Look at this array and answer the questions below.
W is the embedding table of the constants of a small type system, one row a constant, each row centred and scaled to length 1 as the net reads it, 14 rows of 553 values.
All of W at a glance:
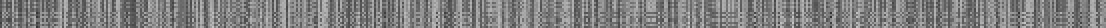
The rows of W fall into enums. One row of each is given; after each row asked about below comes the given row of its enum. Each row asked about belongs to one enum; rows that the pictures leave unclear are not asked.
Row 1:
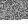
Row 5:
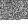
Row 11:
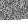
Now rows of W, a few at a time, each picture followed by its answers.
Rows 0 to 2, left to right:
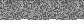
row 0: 5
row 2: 5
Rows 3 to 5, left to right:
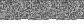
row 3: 1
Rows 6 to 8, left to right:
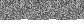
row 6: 11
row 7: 5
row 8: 11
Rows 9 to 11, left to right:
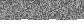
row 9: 1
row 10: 1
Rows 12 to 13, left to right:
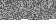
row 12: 5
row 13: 11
